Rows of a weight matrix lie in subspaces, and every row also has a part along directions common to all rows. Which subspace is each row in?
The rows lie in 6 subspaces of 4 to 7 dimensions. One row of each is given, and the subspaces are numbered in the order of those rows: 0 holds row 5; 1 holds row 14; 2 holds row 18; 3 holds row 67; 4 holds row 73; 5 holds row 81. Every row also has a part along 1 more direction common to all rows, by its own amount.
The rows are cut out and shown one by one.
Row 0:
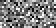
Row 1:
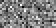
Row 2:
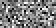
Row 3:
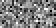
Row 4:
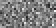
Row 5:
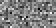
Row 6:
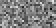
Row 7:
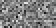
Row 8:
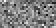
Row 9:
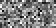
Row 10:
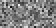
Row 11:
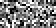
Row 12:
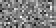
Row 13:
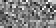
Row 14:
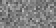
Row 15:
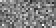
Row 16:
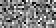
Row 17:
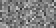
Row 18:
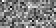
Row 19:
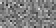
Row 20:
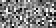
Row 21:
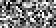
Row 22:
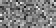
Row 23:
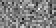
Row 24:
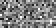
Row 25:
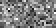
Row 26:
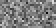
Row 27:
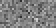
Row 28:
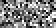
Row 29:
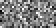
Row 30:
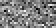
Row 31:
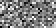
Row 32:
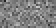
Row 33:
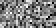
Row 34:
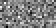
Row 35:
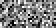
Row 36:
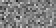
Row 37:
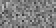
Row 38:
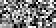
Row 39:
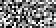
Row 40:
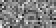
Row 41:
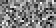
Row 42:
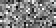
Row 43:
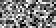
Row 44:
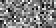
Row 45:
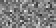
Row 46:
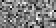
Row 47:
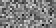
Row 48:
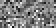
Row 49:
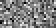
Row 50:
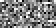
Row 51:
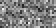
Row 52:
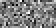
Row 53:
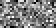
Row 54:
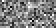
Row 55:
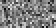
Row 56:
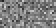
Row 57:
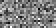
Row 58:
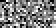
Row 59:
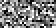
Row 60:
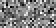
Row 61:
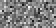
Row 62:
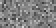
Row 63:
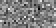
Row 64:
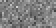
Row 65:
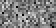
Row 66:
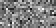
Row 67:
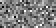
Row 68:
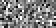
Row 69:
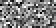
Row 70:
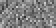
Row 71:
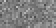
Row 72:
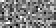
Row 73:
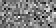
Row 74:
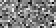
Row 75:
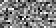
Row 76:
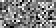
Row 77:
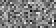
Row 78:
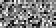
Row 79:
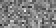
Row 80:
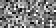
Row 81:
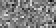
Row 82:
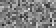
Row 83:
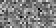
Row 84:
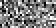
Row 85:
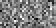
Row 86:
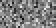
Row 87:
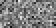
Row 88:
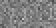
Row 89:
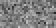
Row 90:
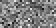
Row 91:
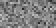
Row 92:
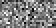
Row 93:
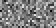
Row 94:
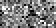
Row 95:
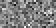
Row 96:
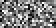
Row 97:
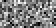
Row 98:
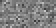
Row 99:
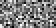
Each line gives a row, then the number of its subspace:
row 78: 2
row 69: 1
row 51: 3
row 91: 5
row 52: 3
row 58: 4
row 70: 4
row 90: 3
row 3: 0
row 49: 3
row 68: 1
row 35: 2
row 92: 5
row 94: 5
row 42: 5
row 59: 5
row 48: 1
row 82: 5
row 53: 2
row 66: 3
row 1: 2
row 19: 2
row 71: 4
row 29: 5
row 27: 0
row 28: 4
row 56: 3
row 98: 4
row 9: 1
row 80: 1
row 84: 3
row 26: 0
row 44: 3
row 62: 4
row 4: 5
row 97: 2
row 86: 0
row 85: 0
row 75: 0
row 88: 0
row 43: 4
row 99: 3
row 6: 0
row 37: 4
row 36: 1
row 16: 5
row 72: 4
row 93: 1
